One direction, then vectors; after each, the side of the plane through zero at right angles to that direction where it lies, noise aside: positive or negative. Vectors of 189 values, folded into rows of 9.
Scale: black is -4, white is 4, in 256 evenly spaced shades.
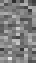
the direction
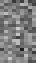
positive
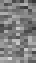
positive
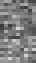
positive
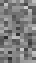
negative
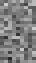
negative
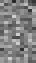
positive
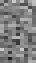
negative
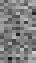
negative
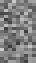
negative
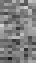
negative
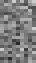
negative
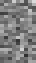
negative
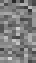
positive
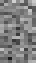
negative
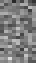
positive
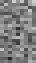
negative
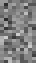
positive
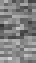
positive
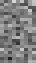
negative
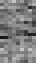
negative
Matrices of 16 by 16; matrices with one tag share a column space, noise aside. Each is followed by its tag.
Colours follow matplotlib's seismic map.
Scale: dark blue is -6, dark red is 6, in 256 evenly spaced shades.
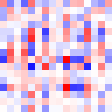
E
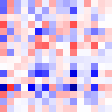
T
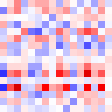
T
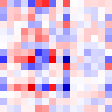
E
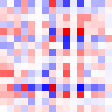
T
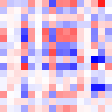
E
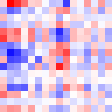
E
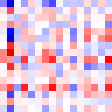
E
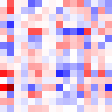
T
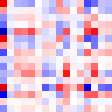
T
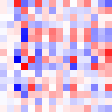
E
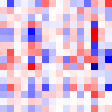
E
